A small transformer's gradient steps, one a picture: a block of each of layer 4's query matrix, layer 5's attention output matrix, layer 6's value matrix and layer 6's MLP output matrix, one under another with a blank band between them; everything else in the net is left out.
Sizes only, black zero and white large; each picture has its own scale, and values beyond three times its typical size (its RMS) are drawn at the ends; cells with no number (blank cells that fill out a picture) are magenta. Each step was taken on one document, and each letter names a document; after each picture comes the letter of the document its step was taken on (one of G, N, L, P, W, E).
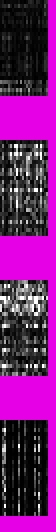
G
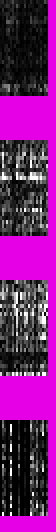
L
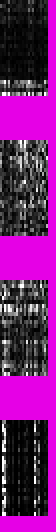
G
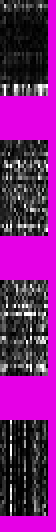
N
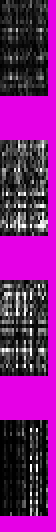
L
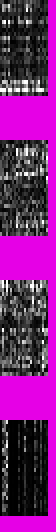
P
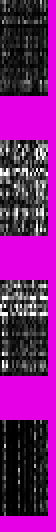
P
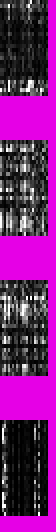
G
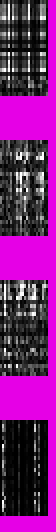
G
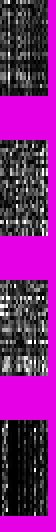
P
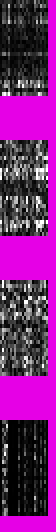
P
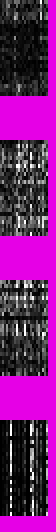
L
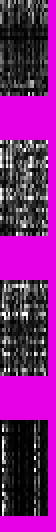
G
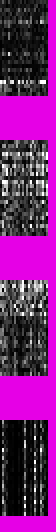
P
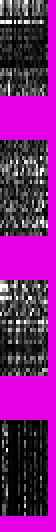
P
